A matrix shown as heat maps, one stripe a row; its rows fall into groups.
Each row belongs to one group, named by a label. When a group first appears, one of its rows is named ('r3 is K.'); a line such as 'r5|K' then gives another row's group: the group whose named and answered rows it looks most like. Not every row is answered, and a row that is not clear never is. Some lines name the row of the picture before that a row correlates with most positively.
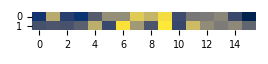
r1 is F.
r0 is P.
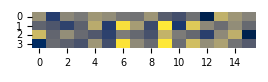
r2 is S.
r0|S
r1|F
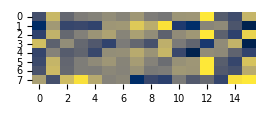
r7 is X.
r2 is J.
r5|J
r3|S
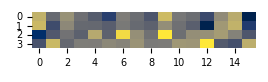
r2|F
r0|S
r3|J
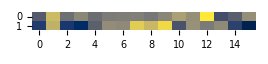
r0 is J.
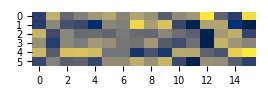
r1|P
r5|P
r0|J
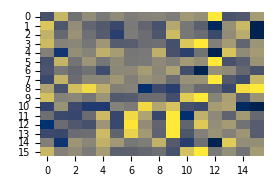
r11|F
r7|J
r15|X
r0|J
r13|F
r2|S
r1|S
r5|J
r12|F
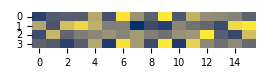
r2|J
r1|X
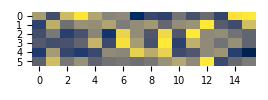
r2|F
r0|X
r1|J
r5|J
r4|P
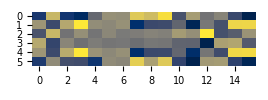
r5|P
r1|X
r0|P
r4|X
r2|J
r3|S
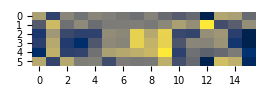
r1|J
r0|S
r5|S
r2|P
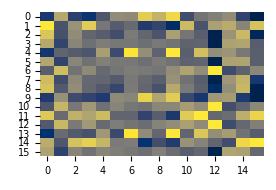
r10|J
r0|P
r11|X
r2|S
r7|S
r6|J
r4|F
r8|S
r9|P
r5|S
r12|J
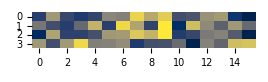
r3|X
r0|P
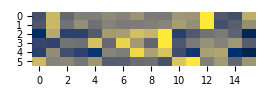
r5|X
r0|J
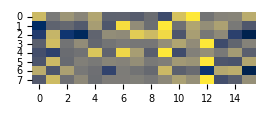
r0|X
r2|P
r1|F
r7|J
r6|S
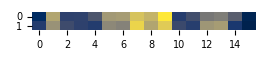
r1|P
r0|P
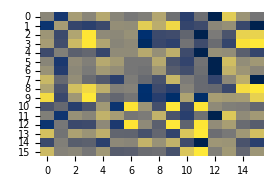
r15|X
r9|X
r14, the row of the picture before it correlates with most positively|1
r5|S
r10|F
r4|P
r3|X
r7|S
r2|X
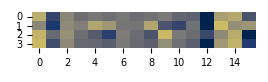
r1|S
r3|S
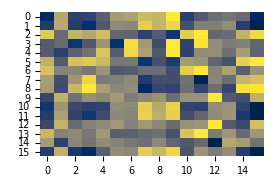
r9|J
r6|X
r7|X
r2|X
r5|X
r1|P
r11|P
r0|P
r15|P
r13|X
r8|X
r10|P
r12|J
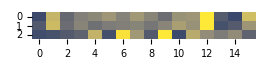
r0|J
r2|F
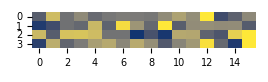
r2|X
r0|J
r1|F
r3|J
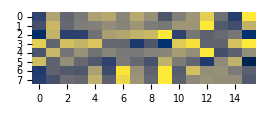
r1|J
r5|S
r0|J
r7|F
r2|P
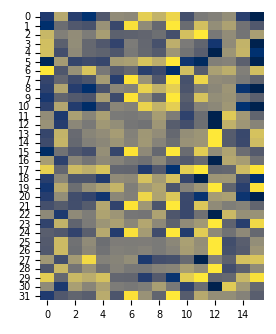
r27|X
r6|X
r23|J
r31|F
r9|F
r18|P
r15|F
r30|S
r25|J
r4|S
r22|S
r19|J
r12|S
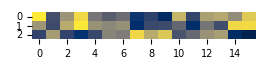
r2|P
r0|X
